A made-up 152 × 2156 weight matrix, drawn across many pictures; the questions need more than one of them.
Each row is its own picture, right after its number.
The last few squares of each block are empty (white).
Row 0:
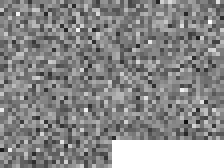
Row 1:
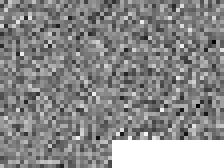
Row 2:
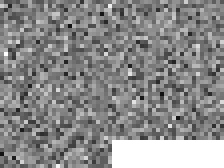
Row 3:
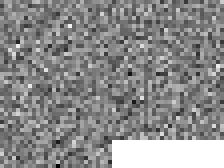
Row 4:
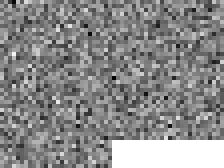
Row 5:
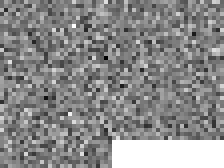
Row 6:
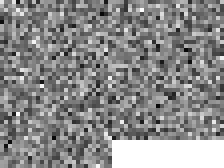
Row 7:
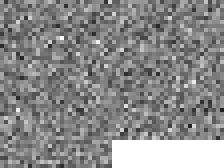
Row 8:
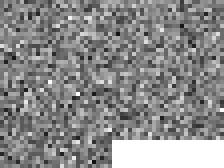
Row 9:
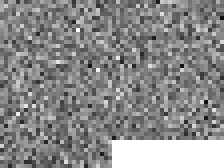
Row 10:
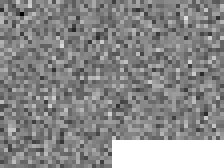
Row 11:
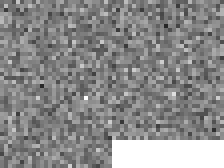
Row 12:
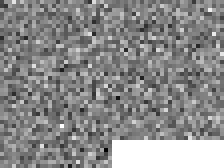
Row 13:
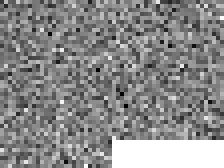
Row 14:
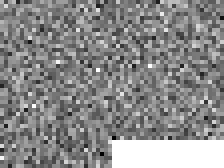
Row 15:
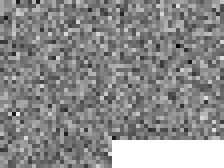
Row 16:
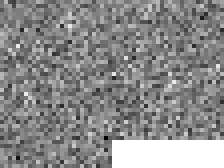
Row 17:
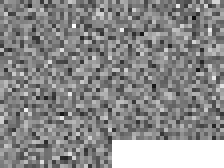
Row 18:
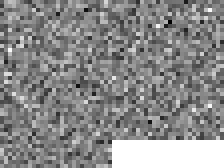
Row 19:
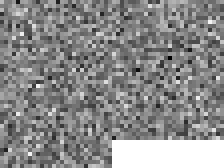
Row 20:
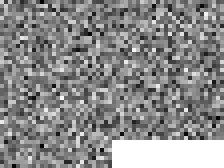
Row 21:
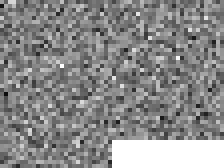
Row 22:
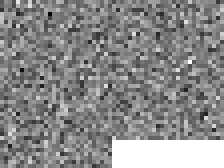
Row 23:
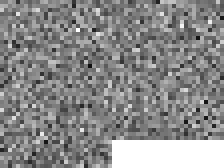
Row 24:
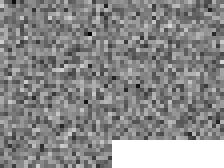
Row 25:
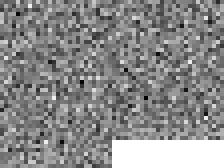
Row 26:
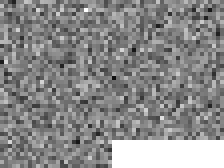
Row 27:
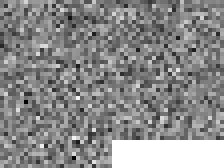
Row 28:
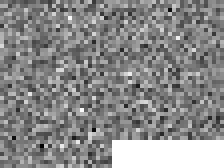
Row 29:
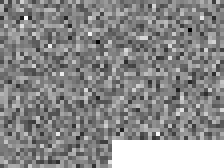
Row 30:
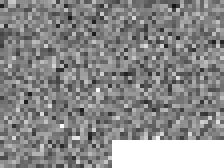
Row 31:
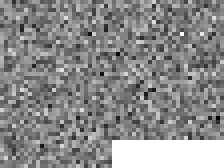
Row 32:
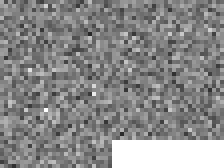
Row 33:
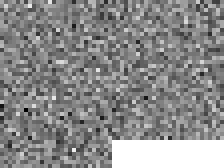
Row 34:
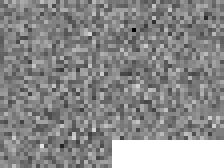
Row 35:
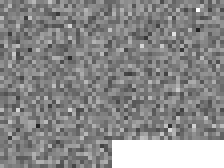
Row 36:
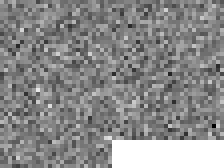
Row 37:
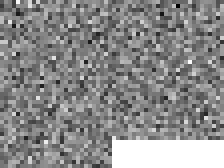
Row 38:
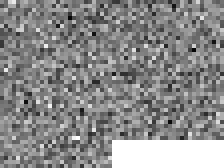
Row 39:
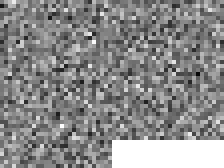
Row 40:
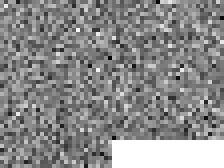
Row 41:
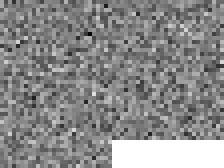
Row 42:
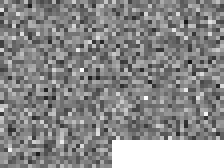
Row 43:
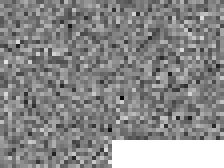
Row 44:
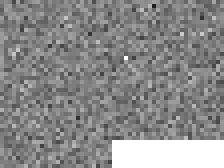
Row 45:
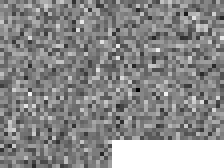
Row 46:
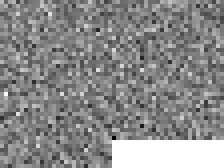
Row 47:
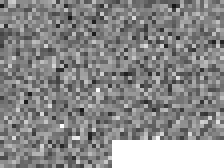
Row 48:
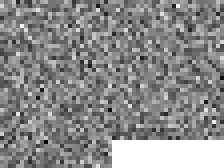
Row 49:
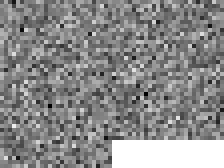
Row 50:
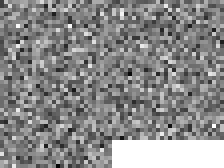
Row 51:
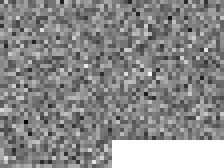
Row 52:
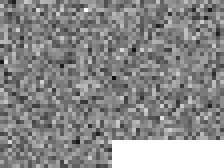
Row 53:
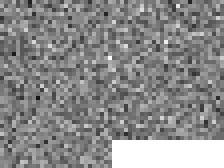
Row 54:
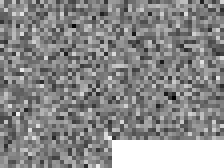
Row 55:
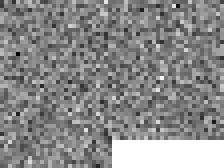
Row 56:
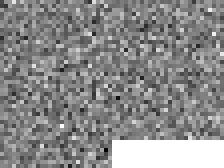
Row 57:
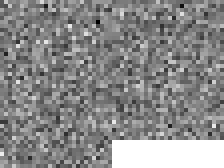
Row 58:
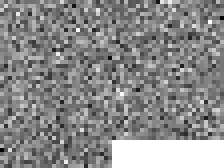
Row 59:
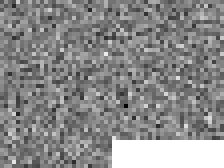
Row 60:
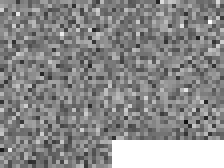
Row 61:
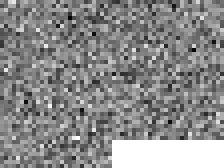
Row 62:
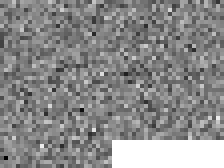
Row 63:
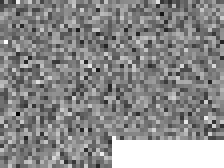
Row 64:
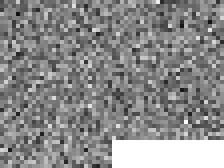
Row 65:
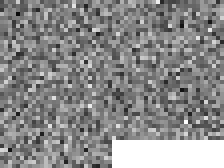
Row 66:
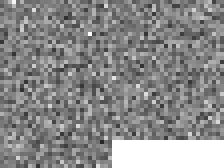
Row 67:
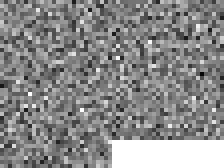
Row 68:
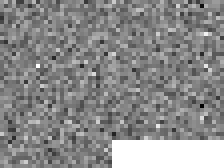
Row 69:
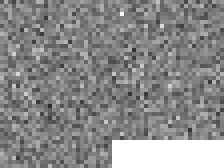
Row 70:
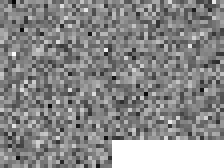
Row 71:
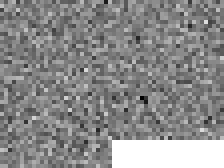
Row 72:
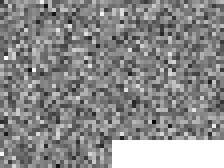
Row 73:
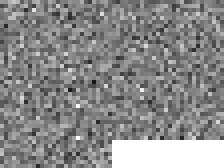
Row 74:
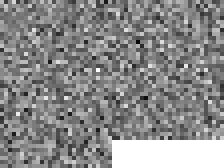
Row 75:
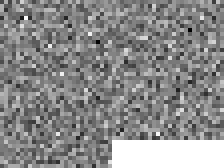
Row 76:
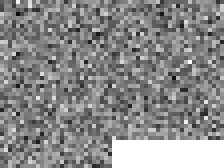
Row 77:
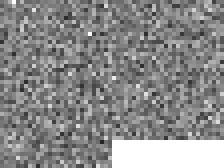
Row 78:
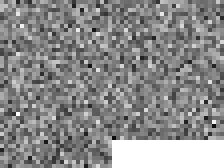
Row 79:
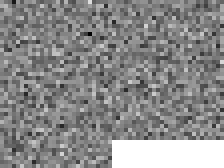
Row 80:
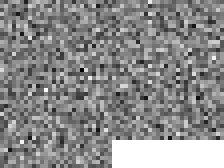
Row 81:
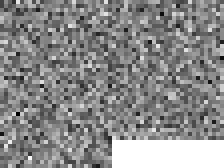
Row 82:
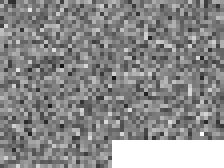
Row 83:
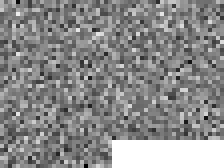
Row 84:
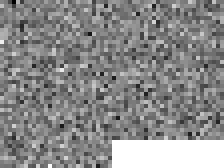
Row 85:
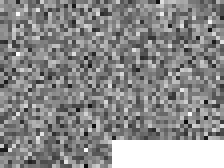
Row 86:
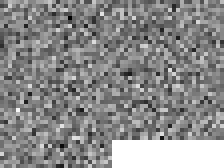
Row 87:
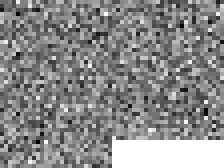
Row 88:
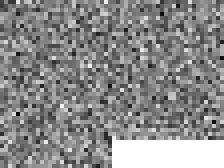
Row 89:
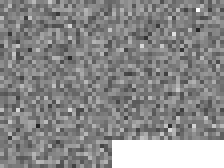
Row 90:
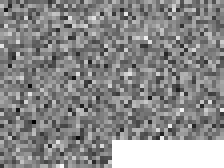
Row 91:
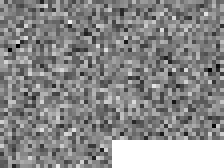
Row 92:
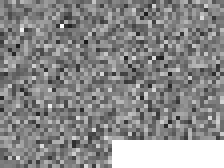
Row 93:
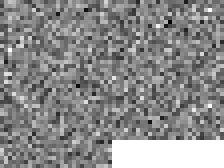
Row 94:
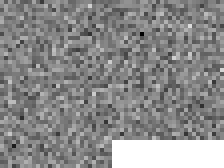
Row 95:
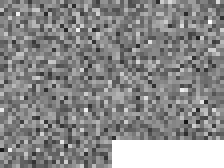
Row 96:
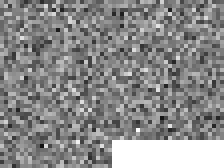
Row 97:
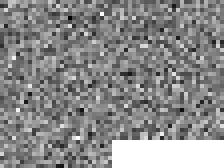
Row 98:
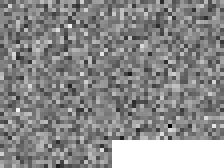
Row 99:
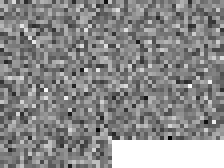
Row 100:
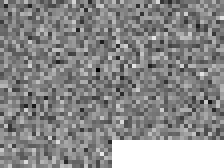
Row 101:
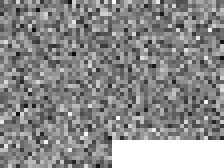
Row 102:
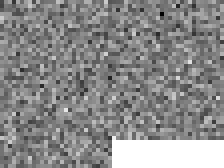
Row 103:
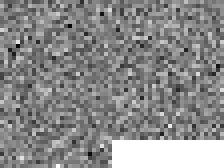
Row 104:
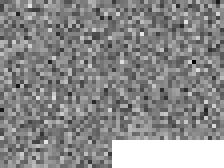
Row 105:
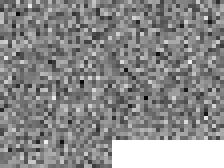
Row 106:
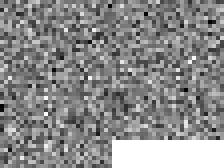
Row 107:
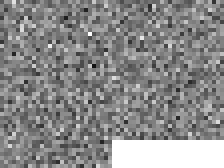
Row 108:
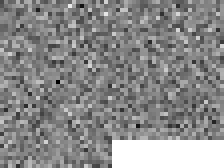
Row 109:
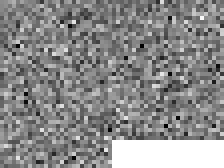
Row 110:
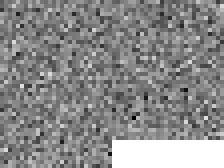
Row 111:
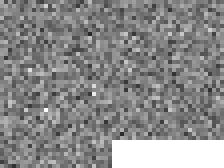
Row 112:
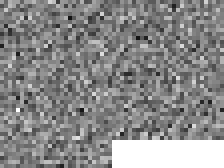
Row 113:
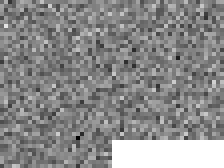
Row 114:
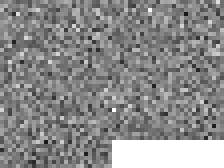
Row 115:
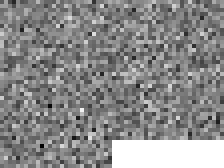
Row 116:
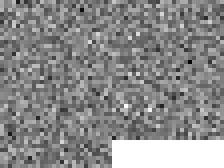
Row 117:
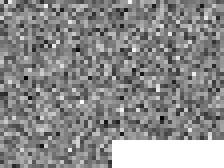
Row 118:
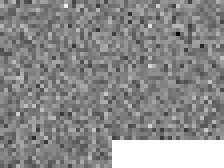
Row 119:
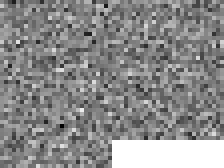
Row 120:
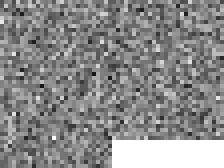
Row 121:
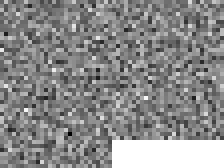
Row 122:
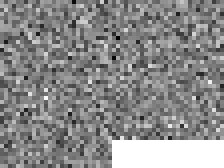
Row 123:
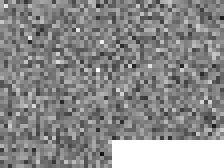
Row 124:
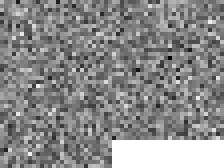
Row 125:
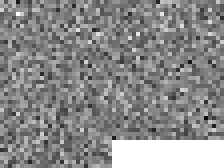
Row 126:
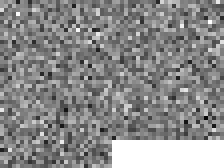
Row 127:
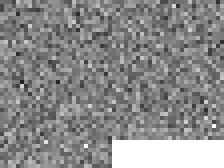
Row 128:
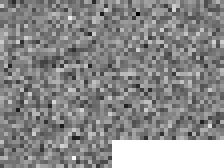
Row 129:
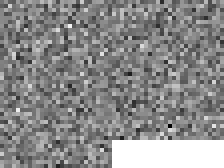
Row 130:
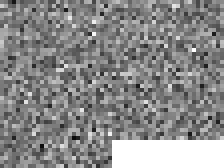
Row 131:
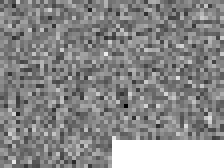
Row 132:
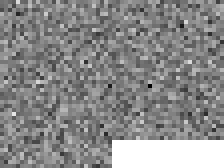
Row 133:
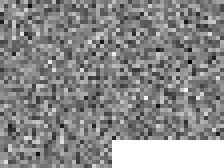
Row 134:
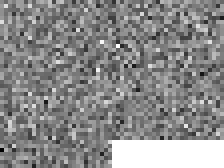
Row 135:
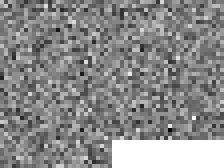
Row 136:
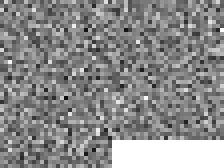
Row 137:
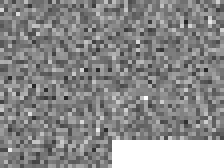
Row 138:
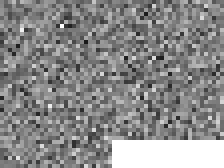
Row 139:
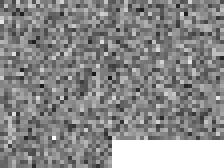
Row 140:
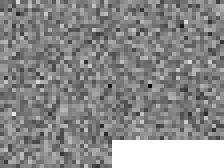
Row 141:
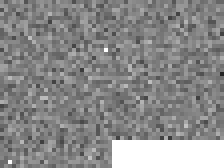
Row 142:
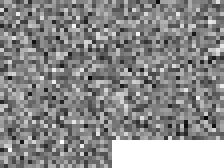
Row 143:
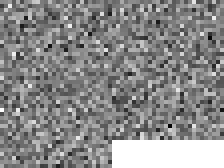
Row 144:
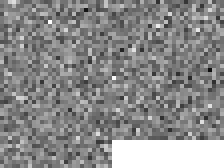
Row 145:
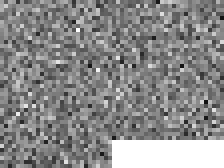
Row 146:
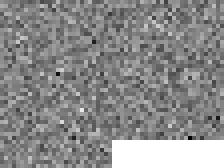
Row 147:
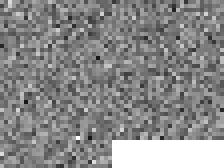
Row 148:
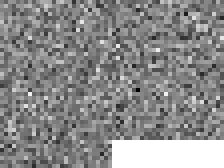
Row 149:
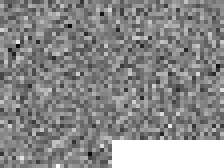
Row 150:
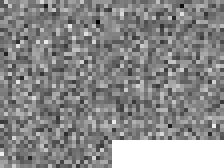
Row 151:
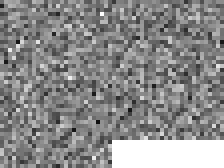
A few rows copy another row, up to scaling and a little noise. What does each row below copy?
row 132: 140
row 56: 12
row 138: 92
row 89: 35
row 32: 111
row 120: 139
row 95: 0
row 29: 75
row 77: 66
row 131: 59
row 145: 9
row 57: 150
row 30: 47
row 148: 45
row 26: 52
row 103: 149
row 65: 64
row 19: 124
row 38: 61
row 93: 18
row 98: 129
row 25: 105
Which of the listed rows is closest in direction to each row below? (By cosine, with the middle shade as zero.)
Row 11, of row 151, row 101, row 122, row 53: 101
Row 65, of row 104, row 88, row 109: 88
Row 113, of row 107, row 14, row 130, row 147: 107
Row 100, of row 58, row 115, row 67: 115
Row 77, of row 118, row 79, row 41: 118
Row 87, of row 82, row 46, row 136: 82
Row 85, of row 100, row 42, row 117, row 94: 42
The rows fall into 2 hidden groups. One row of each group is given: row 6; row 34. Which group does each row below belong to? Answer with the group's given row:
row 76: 6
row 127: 6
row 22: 6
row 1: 34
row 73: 34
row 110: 6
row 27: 34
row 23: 6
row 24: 34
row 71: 6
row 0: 6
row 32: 34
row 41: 34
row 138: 34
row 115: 34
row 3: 34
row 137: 6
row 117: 34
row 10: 6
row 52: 34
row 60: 6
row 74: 6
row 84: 34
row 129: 34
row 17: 6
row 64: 6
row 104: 6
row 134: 6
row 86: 34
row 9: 6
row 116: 6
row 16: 34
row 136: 6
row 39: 34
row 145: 6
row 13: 6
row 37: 6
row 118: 6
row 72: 34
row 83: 6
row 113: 34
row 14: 6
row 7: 34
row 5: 6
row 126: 6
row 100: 6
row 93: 34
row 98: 34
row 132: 6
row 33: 6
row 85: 6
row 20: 34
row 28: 34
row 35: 34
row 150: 34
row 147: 34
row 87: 6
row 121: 6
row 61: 34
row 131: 6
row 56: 34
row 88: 6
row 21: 34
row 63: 6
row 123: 6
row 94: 34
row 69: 34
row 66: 34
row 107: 34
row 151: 34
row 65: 6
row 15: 6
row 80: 6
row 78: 6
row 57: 34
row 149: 34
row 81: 6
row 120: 6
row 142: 6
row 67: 6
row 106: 6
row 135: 34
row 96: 34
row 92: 34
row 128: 34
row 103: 34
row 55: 6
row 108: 6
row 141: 6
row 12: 34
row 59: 6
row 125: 6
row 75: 34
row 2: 34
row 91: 34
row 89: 34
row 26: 34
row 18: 34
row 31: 34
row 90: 34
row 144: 34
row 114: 6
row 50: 34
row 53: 6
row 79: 34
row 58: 6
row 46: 6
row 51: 34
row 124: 6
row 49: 34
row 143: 34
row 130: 34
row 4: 34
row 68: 6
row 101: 6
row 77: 34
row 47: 34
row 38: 34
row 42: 6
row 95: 6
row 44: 34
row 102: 6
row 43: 34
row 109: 34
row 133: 6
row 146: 34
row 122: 6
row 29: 34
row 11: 6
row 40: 6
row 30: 34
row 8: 34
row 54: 6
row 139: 6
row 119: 34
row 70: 34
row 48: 6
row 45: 6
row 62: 34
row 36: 34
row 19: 6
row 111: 34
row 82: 34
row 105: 6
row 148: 6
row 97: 34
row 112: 34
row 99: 6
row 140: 6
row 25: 6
